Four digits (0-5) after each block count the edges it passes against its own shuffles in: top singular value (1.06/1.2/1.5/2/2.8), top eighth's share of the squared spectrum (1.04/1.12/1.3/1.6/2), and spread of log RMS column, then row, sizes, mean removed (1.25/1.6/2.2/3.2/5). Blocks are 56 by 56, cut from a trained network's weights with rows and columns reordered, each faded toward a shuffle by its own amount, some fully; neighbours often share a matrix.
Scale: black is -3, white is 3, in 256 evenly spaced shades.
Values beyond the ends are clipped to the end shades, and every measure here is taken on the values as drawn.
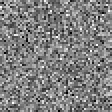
0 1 0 0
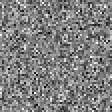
2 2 0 0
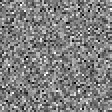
3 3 1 0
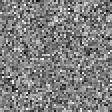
1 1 0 0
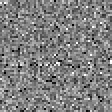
2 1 0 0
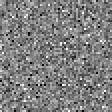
2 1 0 0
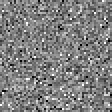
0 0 0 0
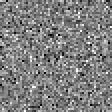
0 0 0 0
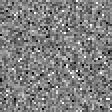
0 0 0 0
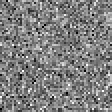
1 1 0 0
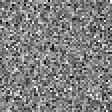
0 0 0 0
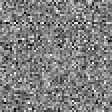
3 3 1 2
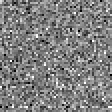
2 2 0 1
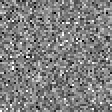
0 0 0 0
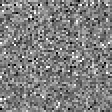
2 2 0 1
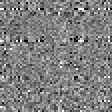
4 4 2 3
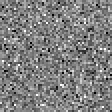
1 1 0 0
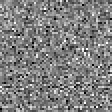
3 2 0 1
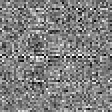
4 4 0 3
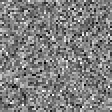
2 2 0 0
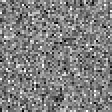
1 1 0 0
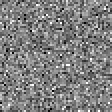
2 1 0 0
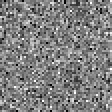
1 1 0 0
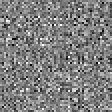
4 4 2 3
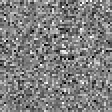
3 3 1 1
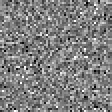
2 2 0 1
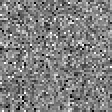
2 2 1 1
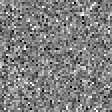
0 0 0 0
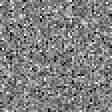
2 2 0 0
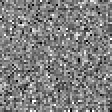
2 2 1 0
